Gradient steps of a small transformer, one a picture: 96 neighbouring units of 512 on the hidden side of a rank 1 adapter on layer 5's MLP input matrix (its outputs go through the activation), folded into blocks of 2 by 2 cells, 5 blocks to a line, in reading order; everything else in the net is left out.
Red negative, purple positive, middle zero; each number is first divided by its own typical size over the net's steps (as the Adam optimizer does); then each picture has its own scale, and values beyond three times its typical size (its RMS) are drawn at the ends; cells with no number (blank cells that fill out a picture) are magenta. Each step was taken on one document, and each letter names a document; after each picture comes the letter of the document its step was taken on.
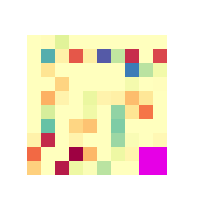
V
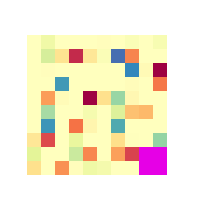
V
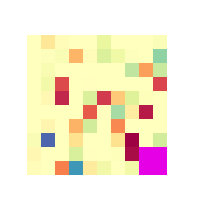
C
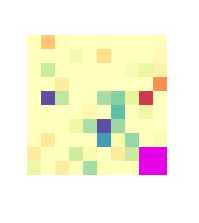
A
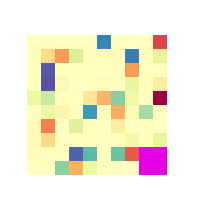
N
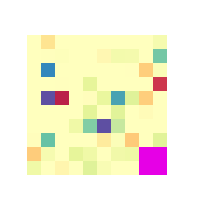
A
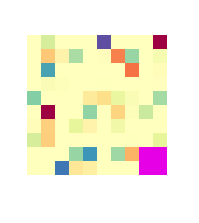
N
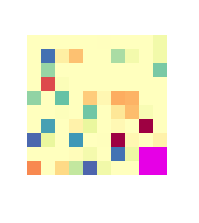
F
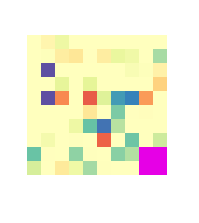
A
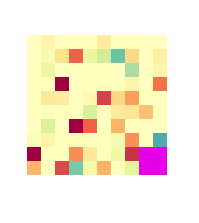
V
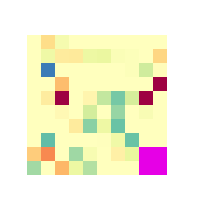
A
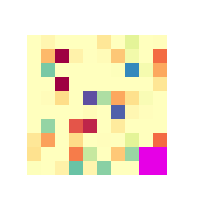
C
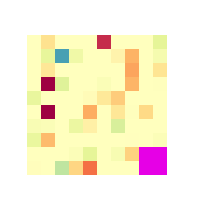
N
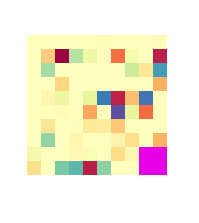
C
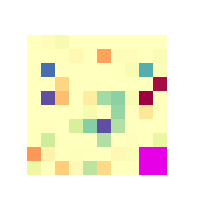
A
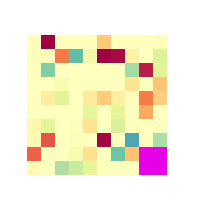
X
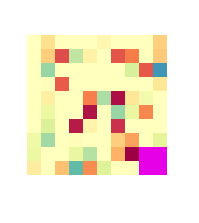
C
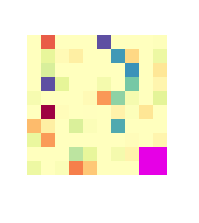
N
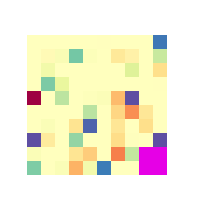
F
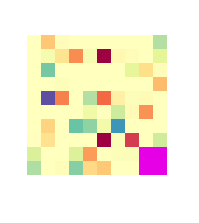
X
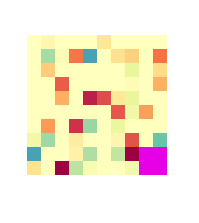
V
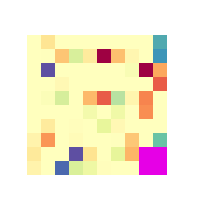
X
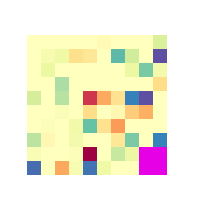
F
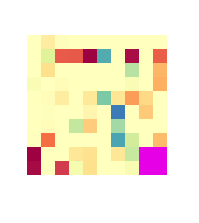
V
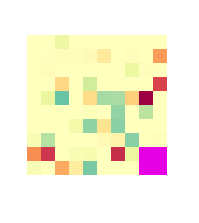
A
